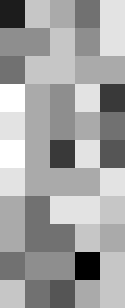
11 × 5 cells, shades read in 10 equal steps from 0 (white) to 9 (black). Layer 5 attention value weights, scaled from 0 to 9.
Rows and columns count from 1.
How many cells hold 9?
1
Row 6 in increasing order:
0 1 3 6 7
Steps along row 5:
up up down up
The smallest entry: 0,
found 2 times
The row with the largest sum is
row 10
